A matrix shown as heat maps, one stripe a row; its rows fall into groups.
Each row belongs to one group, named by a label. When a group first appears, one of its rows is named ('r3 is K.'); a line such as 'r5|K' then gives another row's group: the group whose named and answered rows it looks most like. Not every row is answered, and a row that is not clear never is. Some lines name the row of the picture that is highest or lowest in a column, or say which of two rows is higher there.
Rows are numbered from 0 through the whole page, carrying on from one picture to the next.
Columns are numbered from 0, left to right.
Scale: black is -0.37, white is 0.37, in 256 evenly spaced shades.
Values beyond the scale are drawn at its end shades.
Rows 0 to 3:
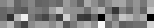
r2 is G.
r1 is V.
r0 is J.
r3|V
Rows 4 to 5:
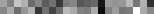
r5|J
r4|G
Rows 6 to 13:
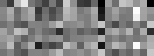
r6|G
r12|J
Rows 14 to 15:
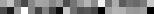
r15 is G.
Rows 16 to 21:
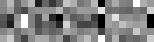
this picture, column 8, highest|17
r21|V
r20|J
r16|J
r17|V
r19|G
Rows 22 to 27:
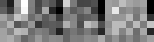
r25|J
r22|G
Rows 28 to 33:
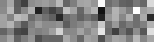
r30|G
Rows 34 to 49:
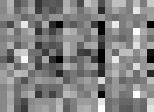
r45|V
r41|G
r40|J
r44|G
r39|J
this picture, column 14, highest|49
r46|J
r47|J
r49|V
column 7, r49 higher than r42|Yes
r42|G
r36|V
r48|V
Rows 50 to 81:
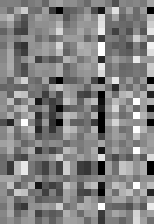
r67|G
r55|J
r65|G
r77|G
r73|G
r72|V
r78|J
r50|V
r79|V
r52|V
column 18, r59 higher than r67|No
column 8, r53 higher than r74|Yes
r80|J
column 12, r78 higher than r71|Yes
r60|V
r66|J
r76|J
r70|V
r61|G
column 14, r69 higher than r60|No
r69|J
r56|V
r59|V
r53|V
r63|G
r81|J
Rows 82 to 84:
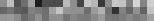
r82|J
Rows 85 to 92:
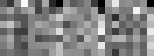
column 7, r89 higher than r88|Yes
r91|V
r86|J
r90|J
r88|V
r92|V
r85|G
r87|V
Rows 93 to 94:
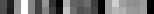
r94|G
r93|G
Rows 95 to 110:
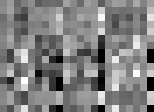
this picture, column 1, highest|105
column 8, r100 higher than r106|Yes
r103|G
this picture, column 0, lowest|106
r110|G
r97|V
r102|G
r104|J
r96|V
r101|J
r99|V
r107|G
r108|V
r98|V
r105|J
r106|G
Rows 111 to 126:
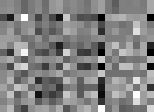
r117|G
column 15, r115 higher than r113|No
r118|G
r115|J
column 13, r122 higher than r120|Yes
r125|J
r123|G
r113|G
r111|V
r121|V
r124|J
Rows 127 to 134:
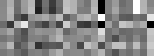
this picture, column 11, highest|129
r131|V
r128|J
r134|V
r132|V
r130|G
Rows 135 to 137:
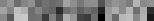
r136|G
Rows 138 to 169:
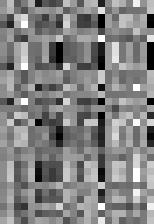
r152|G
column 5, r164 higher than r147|Yes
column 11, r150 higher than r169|No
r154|G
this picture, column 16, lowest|153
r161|J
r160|J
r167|V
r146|G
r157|G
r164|V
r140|G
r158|G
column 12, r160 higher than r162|No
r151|V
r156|G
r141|G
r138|J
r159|J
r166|J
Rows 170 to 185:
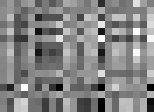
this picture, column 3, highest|182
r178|J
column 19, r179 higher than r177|No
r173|V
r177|J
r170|J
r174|J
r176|J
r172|J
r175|V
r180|V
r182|G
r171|V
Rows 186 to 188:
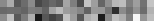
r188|J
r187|V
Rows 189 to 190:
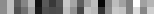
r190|J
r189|J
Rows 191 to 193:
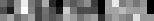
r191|G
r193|J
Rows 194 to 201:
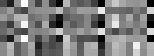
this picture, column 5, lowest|200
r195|V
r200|J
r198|V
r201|J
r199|G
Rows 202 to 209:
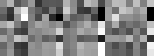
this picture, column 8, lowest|204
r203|G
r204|G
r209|V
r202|J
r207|G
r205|V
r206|V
